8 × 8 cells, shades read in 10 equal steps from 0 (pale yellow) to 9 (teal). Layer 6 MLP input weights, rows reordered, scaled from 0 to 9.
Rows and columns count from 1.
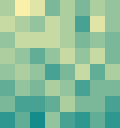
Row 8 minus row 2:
6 3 5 2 4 1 5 4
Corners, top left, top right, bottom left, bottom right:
3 4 8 8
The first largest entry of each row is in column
4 6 6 3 4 6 2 3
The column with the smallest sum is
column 2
